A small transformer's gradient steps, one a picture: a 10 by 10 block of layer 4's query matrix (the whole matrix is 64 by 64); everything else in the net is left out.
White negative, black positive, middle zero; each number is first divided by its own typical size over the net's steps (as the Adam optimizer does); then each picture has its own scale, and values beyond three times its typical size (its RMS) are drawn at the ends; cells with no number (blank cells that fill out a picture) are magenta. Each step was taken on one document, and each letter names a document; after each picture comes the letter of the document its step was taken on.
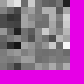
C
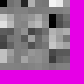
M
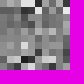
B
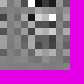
B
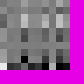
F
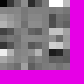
M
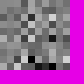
B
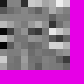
M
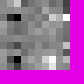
C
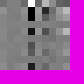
B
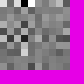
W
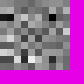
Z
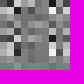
Z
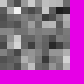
C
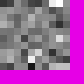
M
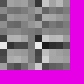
F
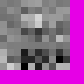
F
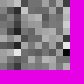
C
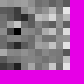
C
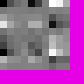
M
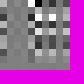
B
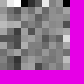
C
